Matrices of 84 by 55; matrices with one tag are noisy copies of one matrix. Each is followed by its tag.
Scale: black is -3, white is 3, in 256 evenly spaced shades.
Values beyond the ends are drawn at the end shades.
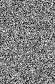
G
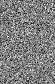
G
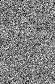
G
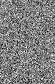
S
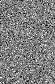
G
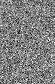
S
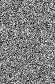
G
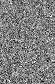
S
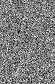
S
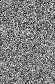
G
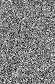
S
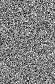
G
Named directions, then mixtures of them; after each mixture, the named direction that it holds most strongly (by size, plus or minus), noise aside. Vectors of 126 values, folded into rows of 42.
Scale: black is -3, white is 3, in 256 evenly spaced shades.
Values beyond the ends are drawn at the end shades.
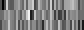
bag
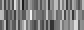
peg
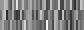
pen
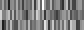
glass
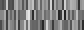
bag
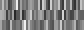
pen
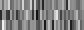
glass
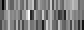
bag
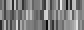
peg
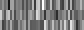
glass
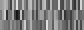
pen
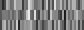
bag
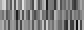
pen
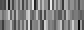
bag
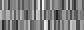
glass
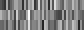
bag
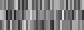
peg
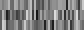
glass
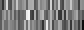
bag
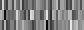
peg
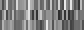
pen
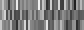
pen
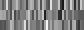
pen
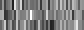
peg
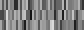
peg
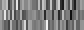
pen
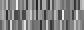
pen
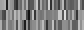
bag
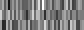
glass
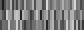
pen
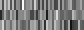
peg
